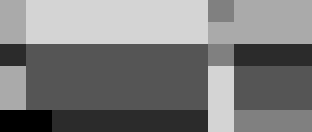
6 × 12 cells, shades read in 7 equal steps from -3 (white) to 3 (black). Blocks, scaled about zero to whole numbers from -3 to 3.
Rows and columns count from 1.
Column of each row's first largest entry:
9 1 1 2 2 1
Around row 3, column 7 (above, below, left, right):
-2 1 1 1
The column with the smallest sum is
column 9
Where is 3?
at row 6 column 1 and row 6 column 2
